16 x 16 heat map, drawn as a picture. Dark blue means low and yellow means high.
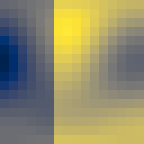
The middle left is the ninth with the lowest average. The right part is higher, past a seam about 40% of the way across. On average the colour sits 60% of the way up the scale. The top middle is the ninth with the highest average. There are no lone odd cells.
